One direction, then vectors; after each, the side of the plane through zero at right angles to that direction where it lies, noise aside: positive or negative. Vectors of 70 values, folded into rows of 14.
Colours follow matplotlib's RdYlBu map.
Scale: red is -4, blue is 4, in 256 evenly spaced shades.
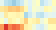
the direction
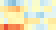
positive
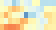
positive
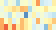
positive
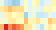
positive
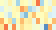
positive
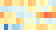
negative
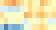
negative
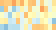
negative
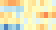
negative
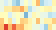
positive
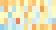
negative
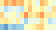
negative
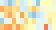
positive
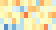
negative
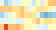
positive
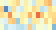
negative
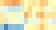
negative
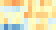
negative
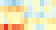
positive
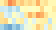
negative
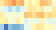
negative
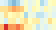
positive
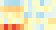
positive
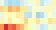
positive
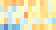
negative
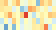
negative
